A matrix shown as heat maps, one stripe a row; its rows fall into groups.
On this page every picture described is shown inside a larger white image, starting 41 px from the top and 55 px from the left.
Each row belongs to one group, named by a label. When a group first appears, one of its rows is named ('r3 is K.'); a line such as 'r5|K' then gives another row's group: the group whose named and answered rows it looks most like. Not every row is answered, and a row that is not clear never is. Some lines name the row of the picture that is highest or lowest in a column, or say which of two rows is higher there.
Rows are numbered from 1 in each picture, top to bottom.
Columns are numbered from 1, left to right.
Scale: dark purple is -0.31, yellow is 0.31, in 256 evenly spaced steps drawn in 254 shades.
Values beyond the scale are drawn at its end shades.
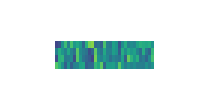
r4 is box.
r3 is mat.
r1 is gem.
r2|mat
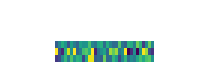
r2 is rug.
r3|gem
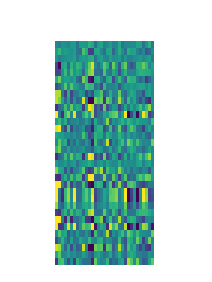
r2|box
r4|gem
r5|gem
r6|box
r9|box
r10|gem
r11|rug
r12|mat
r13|box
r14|box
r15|mat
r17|gem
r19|box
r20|gem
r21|box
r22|rug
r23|rug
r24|rug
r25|gem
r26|box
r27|rug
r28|mat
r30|box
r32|mat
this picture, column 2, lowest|4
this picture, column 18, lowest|27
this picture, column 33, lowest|27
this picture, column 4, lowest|26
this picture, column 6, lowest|26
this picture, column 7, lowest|32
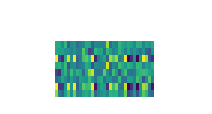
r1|mat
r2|box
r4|mat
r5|gem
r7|rug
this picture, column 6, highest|5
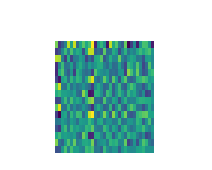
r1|rug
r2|gem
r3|box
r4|mat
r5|mat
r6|gem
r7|box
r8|box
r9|gem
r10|box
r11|gem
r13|gem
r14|box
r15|rug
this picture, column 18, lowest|1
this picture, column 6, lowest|3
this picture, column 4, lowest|3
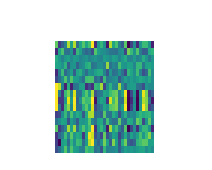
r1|rug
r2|mat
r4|mat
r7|box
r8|rug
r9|rug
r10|rug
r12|mat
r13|rug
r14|gem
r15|gem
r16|gem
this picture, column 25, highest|2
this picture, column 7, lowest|2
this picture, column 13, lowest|7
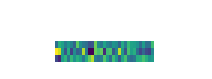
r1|mat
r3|gem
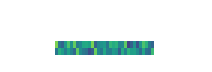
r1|rug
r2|mat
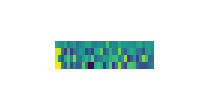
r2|box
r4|box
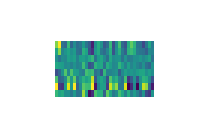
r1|box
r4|box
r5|gem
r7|rug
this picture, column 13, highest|7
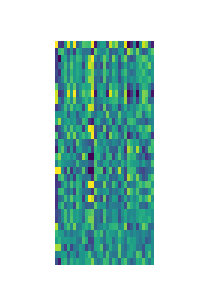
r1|rug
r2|mat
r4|gem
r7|rug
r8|rug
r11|mat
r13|gem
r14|rug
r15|mat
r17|box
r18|mat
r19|box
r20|mat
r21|gem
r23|gem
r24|mat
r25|gem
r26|gem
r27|rug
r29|box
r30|box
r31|mat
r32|gem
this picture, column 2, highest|19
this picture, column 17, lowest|19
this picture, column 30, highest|1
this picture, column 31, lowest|17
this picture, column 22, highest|19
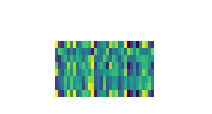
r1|rug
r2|mat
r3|gem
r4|rug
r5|rug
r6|gem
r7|gem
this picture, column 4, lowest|4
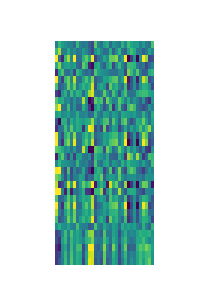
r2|box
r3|rug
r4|box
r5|mat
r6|rug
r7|rug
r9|box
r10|box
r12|gem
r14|rug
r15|rug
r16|box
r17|mat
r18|mat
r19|box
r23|rug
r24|rug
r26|rug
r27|mat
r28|gem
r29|gem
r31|gem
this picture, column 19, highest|21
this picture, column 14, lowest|21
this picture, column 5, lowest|17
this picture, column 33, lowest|21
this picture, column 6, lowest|22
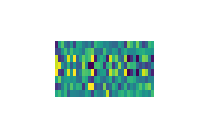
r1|mat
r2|gem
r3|rug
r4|box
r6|box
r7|gem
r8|mat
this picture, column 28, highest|1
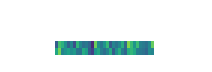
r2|box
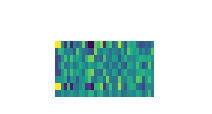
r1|box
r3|gem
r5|gem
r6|mat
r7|box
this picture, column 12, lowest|1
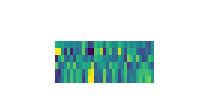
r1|box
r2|box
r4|rug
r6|gem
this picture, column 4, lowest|2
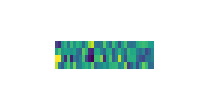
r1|gem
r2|box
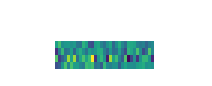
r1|box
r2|mat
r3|rug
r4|gem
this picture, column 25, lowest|3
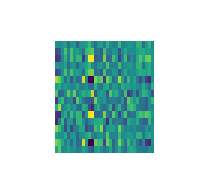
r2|gem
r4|mat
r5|gem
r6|box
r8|rug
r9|mat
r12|mat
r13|box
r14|mat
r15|box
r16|box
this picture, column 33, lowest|8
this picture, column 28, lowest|8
